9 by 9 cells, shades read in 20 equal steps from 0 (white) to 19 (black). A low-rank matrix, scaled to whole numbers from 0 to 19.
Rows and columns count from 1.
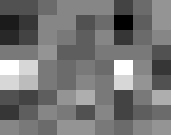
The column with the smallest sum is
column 4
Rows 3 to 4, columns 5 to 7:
12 9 15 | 12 10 10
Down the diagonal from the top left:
13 15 9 12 10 10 14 12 8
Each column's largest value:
17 15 12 12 13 11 19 12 15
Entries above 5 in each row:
9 9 9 9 6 6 9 9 9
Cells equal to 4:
0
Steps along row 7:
up down down down up up down down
